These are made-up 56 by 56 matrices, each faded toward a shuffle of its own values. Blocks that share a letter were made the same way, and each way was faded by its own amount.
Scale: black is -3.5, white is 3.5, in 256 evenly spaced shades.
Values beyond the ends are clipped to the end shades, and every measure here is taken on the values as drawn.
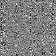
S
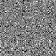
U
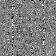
S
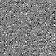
U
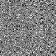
U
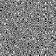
U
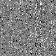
S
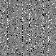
S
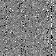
S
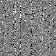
S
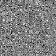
U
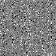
S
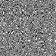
U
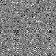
U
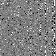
S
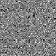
U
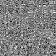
U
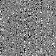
S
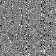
S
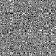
U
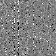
S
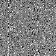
S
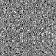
U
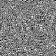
U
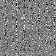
S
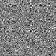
U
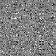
U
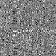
U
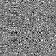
U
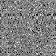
U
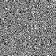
U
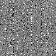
S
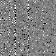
S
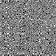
U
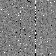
S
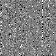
S
